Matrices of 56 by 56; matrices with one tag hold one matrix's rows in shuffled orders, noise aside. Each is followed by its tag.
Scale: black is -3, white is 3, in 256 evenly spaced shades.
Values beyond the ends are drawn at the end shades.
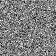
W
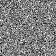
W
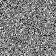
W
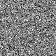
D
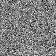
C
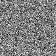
D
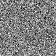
D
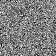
W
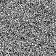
D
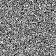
D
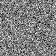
D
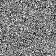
W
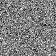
W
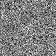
C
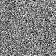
C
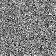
C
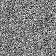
C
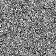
W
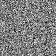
C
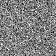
D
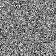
W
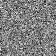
W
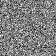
W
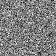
D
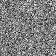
C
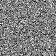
W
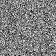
C
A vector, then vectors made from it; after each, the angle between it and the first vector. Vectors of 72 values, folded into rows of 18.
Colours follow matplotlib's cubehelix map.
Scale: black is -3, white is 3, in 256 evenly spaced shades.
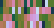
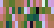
nearly opposite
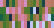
orthogonal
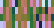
partly opposed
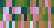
partly aligned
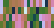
nearly opposite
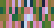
partly aligned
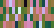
partly aligned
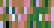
partly opposed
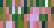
nearly parallel
